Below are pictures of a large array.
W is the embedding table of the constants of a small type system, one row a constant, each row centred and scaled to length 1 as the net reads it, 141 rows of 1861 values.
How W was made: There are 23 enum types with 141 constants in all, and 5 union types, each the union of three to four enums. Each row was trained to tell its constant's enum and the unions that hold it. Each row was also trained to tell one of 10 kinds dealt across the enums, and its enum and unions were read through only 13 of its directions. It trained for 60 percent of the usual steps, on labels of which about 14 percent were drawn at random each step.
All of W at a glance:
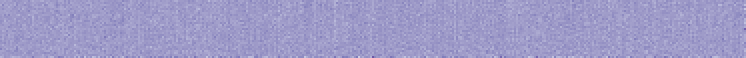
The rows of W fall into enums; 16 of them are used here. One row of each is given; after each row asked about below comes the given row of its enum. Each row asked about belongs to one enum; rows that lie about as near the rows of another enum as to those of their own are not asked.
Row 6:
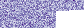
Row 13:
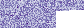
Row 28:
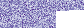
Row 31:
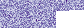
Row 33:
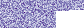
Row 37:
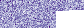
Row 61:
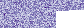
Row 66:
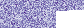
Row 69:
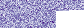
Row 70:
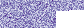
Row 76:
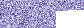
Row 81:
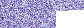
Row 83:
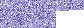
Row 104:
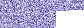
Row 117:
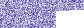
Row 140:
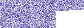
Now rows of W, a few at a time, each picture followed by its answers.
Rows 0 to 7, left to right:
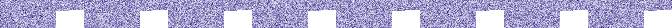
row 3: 13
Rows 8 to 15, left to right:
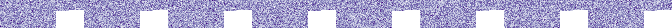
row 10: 33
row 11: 31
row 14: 33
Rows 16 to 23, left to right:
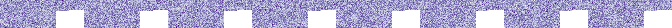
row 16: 66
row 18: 13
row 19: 83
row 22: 69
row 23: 117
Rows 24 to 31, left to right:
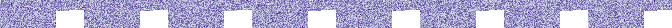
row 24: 33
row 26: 104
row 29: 61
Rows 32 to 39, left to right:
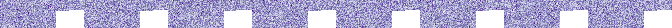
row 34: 66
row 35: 61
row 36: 31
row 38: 6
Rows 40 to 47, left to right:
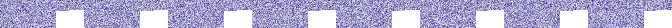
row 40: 61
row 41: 117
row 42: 31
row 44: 69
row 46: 70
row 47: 66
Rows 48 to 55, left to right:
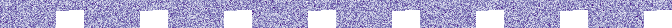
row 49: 69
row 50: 28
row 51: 61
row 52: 33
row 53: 6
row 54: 33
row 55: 76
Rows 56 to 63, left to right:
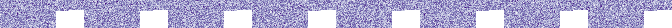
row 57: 70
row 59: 104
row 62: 83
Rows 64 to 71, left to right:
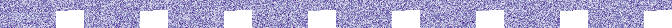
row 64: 28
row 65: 117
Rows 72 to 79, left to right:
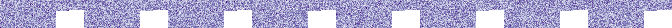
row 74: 31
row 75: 83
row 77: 117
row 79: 61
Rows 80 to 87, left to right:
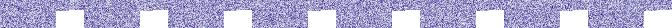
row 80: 31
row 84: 66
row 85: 28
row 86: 83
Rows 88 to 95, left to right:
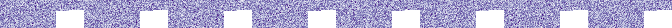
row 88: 104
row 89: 66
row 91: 83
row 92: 76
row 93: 37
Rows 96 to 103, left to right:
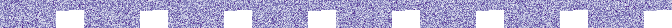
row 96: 28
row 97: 33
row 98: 28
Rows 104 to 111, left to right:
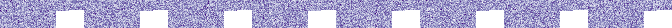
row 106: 117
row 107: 117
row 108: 76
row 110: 140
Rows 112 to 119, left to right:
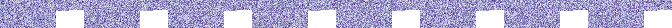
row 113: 81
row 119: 104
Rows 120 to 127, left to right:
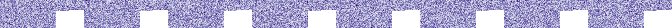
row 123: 104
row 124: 70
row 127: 28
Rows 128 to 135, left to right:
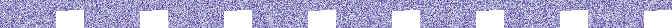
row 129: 37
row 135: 61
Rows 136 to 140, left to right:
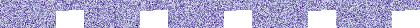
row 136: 104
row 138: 6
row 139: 31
